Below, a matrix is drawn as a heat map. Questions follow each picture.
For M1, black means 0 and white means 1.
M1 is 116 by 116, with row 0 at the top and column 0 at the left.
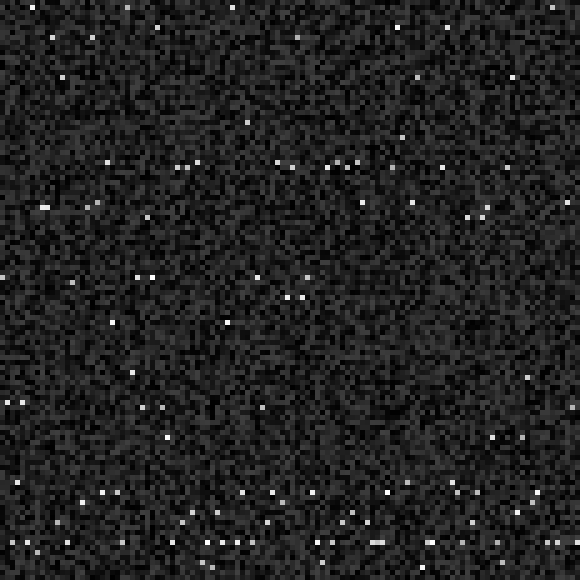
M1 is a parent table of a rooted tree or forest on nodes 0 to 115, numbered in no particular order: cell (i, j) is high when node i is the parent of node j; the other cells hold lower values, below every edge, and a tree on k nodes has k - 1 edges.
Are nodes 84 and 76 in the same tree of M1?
no
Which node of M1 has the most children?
108
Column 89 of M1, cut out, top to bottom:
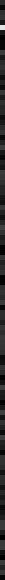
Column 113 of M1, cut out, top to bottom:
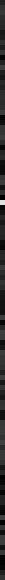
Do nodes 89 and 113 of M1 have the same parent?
no
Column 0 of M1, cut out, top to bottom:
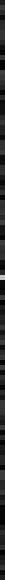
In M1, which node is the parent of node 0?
55
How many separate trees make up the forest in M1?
4
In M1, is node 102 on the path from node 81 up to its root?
yes
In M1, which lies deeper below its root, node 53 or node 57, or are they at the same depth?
node 57
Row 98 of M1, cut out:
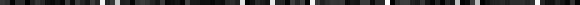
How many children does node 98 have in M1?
9
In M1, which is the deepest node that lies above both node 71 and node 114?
81
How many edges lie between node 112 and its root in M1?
0
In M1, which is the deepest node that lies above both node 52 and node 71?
81
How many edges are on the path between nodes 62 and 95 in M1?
2
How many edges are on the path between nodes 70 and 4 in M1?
9
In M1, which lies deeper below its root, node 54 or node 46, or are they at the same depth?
node 46
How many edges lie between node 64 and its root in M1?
1
